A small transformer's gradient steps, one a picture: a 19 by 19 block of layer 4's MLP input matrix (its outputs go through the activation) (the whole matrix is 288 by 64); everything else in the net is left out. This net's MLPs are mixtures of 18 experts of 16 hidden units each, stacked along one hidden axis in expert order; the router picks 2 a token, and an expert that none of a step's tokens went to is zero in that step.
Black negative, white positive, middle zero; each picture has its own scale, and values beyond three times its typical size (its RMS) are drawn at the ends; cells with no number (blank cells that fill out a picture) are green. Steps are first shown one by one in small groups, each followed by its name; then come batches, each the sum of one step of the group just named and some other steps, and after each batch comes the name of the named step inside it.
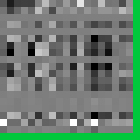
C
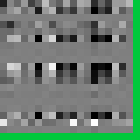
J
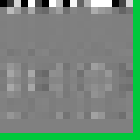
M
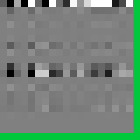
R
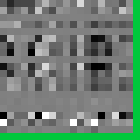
C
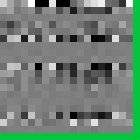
J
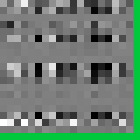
J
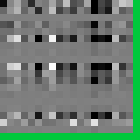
J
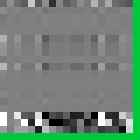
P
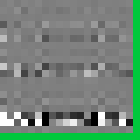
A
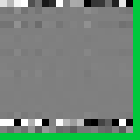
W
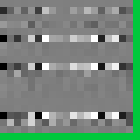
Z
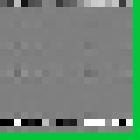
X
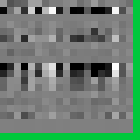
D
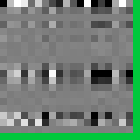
A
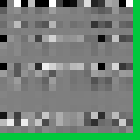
W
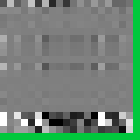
P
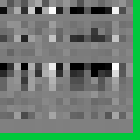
D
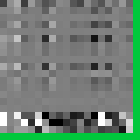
P
